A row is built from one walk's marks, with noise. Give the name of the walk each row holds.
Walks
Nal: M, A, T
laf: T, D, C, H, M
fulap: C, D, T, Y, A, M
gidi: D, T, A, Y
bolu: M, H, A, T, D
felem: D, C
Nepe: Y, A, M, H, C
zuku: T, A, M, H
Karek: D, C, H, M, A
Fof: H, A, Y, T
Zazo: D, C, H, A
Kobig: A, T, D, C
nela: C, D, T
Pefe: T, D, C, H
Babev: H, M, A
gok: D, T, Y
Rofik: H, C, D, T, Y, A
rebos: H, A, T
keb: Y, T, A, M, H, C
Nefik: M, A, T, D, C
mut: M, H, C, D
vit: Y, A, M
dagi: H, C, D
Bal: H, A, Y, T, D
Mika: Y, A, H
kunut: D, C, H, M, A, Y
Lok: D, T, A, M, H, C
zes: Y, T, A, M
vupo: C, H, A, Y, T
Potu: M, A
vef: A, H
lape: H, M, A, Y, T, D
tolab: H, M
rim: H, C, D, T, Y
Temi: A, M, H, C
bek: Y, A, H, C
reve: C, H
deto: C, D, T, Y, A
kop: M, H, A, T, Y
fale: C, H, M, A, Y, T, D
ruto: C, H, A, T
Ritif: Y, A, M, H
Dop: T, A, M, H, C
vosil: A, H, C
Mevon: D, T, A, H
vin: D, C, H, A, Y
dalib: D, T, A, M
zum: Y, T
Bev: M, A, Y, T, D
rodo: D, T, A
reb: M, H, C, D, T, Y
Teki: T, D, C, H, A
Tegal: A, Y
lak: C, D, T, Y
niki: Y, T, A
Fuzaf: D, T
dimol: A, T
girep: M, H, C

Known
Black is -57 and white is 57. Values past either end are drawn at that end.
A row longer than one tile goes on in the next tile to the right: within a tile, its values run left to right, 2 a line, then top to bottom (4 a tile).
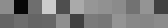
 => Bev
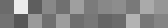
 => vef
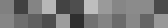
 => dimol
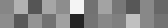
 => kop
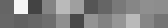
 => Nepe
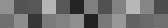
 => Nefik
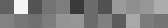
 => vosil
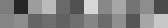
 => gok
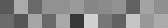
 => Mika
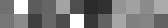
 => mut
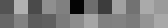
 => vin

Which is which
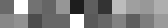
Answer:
dagi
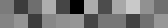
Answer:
Kobig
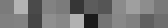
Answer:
Lok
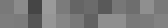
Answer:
fale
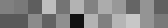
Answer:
vit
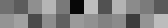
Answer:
lak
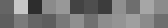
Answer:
kunut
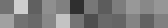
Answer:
ruto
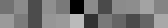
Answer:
Teki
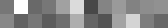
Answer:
tolab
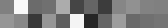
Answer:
laf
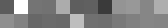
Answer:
reve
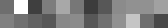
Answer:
Temi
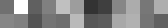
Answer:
girep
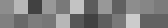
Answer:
zuku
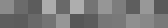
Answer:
lape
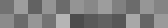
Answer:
rebos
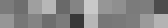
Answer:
zum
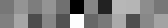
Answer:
felem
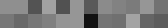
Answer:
bolu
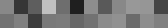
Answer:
fulap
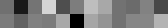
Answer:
niki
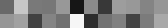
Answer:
Pefe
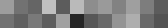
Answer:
Nal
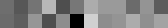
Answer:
Tegal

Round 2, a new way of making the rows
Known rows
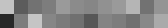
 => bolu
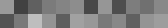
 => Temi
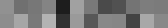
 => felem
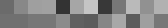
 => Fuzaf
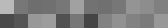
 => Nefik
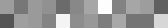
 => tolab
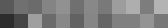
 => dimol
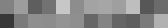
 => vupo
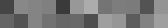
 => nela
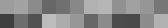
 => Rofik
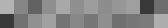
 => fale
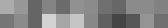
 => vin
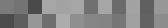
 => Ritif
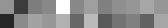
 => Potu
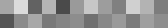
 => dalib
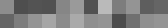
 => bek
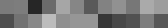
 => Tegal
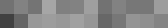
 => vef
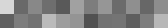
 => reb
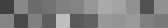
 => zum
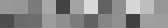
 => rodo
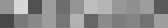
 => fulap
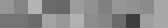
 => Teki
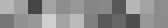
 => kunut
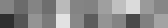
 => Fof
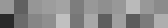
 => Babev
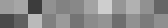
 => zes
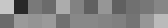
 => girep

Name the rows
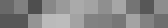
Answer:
Mika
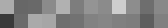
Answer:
Bev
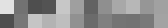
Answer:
kop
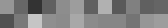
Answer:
Nepe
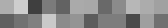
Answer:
gidi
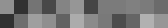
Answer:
vosil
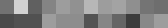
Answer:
deto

